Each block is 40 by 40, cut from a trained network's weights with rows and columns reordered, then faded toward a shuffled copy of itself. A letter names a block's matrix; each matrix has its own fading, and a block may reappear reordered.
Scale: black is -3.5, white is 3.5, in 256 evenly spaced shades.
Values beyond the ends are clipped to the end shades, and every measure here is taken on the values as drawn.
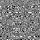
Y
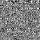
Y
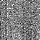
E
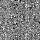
E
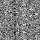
E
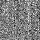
E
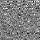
Y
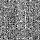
E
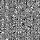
E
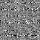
Y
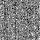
E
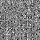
E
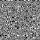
Y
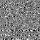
Y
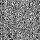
E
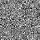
Y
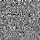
Y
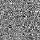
Y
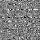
Y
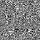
Y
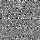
Y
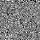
Y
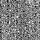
E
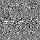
Y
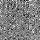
E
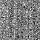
E
